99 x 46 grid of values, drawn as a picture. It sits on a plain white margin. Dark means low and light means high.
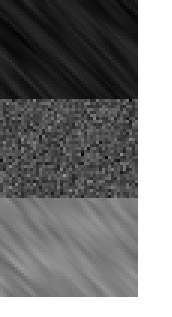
It is made of 3 by 1 panels. Panel 1,1: very low, slanting down to the right, faint in contrast. Panel 2,1: low, fine-grained. Panel 3,1: middling, slanting down to the right, faint in contrast.
